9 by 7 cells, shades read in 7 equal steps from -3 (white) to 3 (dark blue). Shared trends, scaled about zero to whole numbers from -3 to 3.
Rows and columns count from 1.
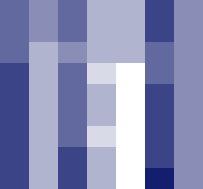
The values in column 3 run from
0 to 2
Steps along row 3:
down up down same up down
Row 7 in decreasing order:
2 2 1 0 -1 -2 -3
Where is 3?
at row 9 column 6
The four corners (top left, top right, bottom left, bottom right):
1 0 2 0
